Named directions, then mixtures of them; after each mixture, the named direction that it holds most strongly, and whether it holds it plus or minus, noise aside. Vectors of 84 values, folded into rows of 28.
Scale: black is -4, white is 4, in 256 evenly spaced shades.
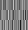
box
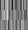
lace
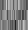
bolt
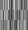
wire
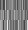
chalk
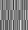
box, minus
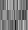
bolt, plus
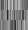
bolt, plus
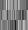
bolt, plus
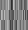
wire, plus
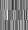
lace, plus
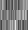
bolt, minus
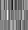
lace, plus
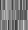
lace, plus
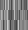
wire, plus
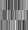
bolt, minus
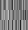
box, plus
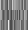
lace, minus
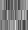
bolt, minus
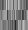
bolt, plus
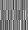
box, minus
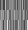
chalk, plus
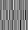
box, plus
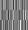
box, minus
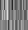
lace, plus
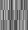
wire, plus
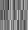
wire, minus
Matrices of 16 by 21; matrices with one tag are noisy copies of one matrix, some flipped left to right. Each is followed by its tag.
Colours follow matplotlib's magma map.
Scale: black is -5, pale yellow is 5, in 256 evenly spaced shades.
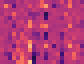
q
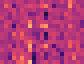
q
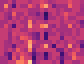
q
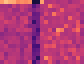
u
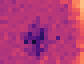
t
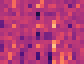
q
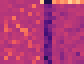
u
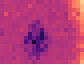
t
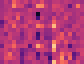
q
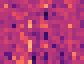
q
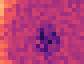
t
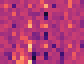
q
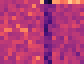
u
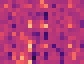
q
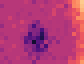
t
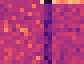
u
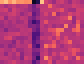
u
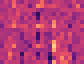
q
